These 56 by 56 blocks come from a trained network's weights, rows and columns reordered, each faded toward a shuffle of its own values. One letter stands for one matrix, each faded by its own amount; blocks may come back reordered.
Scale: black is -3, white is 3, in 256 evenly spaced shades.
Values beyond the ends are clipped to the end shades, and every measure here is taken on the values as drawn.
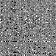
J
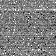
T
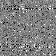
J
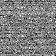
T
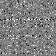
J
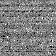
T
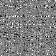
J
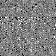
J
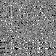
J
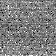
T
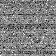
T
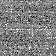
T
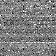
T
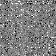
J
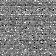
T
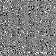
J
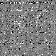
J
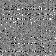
J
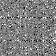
J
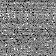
T
